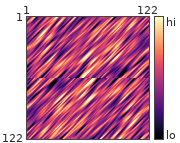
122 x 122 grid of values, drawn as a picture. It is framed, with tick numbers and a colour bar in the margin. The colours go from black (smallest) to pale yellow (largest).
Histogram: bell-shaped. Grain: diagonal, up to the right. Symmetry: a half turn. Slope: none.
